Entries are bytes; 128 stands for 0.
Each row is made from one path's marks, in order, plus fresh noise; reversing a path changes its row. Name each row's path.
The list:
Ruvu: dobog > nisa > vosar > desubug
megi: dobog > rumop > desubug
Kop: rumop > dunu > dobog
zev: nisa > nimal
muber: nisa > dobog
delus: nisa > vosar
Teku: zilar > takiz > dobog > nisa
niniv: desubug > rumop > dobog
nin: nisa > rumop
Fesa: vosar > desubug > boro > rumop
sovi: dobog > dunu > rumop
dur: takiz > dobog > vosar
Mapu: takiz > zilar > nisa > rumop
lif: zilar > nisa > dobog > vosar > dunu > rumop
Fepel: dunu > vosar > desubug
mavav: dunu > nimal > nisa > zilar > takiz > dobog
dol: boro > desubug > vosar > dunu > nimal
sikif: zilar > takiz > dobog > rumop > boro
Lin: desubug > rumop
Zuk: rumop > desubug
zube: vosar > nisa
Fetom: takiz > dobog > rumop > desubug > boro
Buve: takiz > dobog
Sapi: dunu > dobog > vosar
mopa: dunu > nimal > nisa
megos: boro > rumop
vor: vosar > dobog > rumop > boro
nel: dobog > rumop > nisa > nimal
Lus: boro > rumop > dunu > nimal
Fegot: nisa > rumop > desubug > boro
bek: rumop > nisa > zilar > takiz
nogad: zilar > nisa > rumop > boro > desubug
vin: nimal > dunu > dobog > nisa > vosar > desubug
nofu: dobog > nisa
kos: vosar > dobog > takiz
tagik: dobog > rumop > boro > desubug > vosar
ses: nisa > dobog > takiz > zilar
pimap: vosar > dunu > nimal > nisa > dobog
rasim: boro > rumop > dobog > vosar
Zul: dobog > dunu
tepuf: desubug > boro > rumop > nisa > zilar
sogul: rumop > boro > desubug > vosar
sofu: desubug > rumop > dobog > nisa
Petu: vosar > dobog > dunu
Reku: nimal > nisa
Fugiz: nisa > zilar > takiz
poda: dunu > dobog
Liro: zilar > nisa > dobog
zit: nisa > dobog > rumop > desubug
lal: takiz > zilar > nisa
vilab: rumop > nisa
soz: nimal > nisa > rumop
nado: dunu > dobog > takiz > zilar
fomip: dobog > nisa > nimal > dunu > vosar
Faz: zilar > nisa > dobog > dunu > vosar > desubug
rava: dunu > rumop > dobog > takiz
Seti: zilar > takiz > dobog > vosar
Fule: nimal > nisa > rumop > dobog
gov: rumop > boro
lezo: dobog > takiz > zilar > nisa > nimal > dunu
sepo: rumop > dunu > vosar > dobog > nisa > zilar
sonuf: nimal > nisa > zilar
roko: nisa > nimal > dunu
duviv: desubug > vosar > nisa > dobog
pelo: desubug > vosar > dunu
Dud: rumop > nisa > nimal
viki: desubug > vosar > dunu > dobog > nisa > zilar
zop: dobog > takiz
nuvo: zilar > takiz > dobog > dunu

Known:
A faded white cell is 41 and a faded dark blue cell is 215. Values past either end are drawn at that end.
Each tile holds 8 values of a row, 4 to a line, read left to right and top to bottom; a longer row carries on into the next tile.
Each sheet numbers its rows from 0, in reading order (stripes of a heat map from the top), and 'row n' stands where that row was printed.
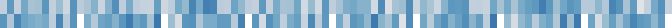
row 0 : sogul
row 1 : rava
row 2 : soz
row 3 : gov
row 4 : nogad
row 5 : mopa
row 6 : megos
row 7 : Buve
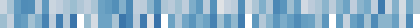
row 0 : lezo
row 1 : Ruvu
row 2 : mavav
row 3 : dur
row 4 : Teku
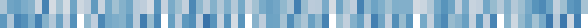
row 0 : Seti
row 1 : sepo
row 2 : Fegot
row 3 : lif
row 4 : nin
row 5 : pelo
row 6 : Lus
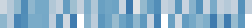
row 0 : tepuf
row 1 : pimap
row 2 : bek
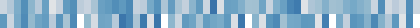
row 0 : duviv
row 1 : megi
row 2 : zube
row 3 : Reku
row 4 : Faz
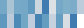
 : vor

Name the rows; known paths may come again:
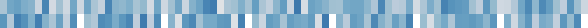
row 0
Seti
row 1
ses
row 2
Reku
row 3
zube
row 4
lif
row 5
Mapu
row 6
Lin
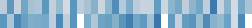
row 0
sogul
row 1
rava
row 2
Teku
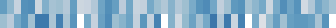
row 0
Fugiz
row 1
pelo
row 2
Lus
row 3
lal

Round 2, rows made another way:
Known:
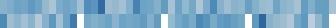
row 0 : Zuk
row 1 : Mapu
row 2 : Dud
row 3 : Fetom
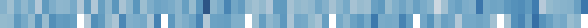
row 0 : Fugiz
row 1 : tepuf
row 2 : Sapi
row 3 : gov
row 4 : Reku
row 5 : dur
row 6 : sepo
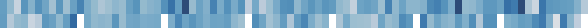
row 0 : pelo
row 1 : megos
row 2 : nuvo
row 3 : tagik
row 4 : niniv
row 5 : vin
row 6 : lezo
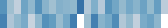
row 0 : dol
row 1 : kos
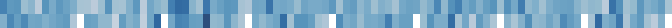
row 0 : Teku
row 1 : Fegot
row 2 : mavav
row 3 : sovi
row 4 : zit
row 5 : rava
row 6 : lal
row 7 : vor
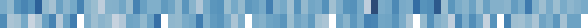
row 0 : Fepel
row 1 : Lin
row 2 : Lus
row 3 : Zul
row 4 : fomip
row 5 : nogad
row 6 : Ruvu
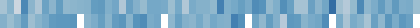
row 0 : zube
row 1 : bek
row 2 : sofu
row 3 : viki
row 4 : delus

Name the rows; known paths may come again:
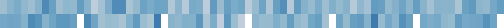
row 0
Dud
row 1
sogul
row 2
zop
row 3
muber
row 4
Reku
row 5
nin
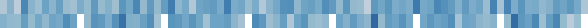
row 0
zube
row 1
Fule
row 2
Seti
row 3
tagik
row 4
soz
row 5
Petu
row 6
sikif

